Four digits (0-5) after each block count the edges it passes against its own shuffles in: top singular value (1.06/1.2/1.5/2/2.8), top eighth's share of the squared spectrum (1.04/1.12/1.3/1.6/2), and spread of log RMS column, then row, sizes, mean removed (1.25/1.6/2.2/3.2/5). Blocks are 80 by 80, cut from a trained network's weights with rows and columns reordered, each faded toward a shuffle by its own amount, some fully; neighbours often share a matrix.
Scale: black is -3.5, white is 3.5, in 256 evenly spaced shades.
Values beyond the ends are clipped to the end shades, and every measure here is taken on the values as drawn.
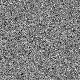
1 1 0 0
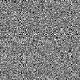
3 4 2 2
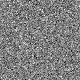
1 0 0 0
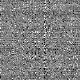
3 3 3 0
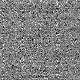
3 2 2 0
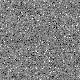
1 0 0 0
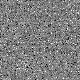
1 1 0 0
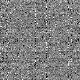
2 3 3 0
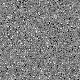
1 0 0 0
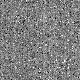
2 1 0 1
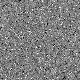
0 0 0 0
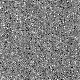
1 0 0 0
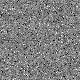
0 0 0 0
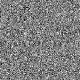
3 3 1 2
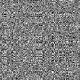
4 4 2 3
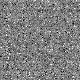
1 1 1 0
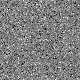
0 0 0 0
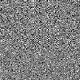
4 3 2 2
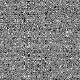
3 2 2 0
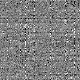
3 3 3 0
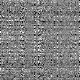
4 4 4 1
